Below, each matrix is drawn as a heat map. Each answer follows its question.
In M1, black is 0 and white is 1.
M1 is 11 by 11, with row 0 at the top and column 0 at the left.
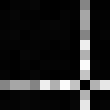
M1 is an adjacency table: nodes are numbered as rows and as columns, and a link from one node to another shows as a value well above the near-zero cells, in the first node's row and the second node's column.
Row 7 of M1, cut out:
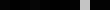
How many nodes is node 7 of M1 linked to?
1
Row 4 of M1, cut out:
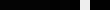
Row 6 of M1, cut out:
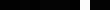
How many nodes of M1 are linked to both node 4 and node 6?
1
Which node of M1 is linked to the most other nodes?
node 8
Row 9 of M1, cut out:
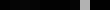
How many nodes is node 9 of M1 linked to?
1
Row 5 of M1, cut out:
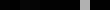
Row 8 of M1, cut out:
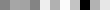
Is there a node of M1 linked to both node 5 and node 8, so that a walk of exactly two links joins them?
no
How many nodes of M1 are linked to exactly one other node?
10
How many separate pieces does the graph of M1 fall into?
1
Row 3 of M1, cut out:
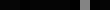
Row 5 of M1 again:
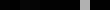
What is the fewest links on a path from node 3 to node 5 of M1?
2
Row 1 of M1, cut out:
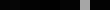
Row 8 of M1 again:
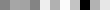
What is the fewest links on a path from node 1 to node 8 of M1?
1
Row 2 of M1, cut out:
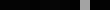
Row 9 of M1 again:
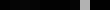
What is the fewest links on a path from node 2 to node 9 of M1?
2
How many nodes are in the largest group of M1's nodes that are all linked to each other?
2
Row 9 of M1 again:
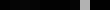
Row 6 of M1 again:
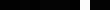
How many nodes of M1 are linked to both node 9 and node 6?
1
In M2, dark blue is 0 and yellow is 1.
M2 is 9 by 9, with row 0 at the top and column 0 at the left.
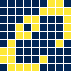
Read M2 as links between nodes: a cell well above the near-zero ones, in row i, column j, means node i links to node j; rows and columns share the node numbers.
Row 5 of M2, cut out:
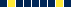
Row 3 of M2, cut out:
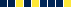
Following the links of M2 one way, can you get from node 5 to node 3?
yes
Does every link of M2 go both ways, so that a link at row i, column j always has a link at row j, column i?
yes
